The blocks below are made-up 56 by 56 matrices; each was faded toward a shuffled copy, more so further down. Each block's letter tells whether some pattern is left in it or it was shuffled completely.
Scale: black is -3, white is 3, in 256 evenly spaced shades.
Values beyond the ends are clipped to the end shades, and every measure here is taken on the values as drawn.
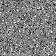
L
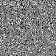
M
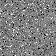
L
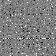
M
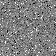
L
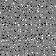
M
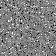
L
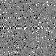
M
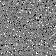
L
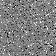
L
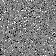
L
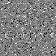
M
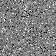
L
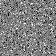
L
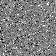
L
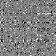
M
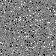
L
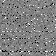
M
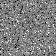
L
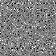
M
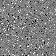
L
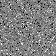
L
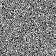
L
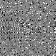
M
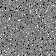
L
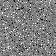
L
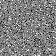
L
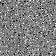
L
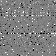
M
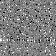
M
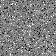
L
